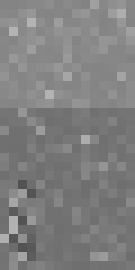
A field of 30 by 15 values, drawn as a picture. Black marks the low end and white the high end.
Odd patch: rougher, in the bottom left. Seam: horizontal, 40% of the way down, the top part higher. Calmest part: bottom middle. Roughest part: bottom left. Stripes: none.
